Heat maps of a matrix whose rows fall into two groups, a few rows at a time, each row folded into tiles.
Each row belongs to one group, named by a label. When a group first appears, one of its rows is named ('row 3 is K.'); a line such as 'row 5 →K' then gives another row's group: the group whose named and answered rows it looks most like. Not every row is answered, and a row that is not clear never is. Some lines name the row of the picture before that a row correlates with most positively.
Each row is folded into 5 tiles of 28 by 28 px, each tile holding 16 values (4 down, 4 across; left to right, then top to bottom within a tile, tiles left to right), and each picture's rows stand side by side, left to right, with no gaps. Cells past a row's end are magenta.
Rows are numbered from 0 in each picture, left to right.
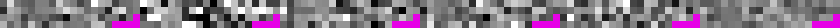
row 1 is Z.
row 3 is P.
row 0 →P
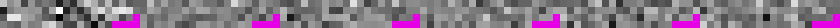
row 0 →Z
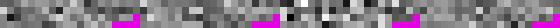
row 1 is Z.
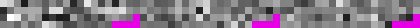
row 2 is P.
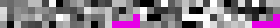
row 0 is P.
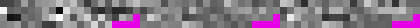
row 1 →Z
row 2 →Z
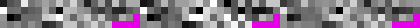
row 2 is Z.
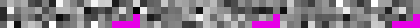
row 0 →P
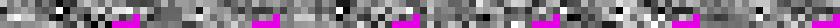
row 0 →Z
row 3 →P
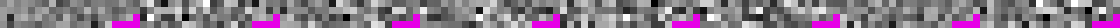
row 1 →Z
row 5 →Z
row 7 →P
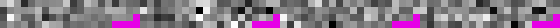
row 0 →Z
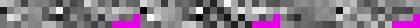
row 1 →Z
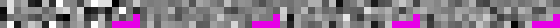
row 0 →P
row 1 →P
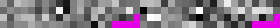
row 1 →Z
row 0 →Z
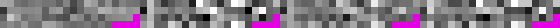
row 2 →P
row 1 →P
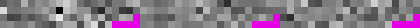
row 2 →P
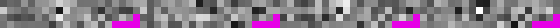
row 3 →Z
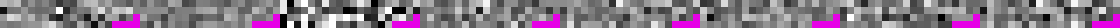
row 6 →Z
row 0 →Z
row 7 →P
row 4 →P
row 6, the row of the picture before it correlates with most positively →2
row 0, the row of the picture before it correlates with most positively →3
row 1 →P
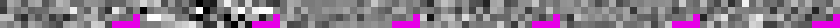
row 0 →P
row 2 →P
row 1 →Z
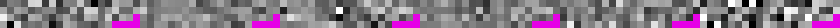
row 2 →Z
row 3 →Z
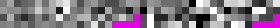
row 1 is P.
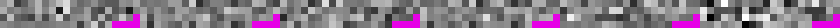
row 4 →Z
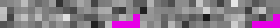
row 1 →P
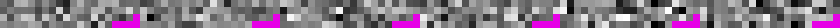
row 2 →Z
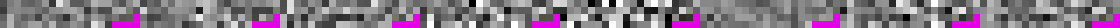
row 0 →P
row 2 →P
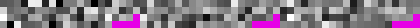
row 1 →P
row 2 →Z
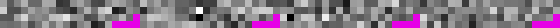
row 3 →P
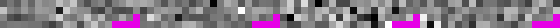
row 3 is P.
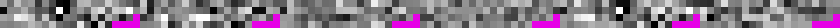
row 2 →P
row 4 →Z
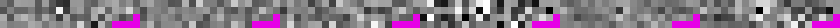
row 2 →P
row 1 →P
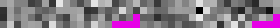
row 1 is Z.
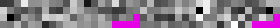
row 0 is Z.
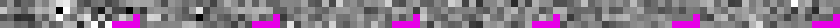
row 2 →P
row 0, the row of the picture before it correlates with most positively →1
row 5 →P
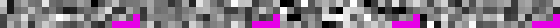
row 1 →P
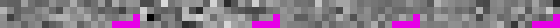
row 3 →Z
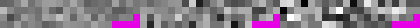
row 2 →Z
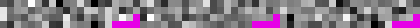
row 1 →Z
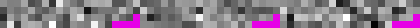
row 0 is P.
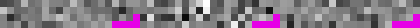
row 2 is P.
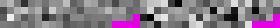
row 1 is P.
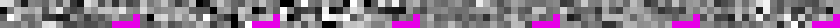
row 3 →P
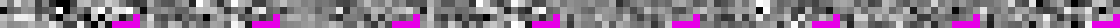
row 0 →Z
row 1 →P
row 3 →P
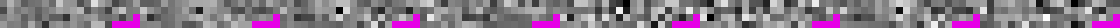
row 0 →P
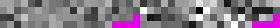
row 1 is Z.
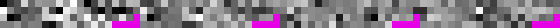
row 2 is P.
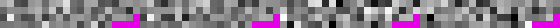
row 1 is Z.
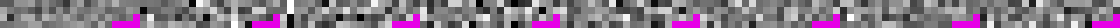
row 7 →P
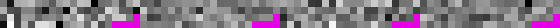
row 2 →P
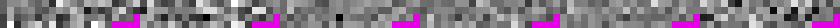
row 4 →P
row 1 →P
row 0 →P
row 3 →P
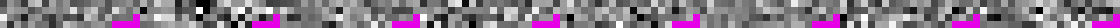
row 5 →P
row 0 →P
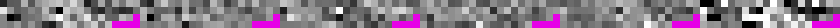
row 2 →Z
